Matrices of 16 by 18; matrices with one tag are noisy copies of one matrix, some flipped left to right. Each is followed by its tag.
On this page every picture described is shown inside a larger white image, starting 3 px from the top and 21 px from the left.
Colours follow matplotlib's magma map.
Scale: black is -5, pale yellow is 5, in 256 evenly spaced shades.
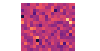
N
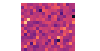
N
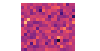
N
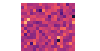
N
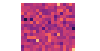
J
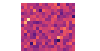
N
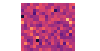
N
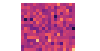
J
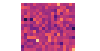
J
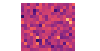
N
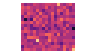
J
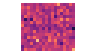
J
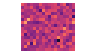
N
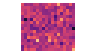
J
